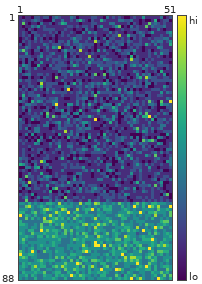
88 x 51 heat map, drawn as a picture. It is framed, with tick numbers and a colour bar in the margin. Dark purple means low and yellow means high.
The bottom part is higher, past a seam about 70% of the way down. Overall the values sit about 30% of the way up the scale. There are no regular stripes.
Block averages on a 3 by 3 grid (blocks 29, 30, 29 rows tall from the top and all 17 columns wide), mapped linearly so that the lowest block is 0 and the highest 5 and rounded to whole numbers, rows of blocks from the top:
000 / 000 / 555
